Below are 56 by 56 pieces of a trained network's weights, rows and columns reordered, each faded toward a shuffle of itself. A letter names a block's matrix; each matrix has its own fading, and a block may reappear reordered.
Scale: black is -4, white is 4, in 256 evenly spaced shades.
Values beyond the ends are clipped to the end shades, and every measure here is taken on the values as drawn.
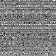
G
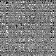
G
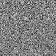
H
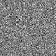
H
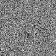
H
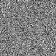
H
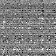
G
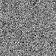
H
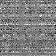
G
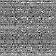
G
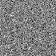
H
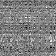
G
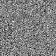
H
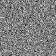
H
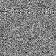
H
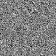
H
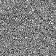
H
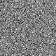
H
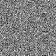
H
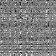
G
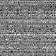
G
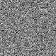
H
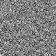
H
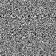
H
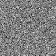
H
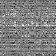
G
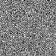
H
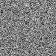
H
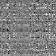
G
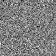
H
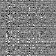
G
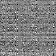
G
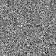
H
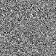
H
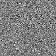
H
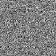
H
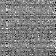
G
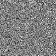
H
